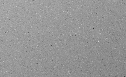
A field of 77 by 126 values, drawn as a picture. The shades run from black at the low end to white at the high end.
The halves do not mirror each other. No single row or column stands out from its neighbours. The field climbs toward the top left. There are no regular stripes.
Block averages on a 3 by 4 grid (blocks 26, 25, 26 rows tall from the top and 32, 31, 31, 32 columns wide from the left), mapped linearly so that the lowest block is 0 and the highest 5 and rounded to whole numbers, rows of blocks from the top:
5 4 3 2 / 4 3 2 1 / 3 2 1 0
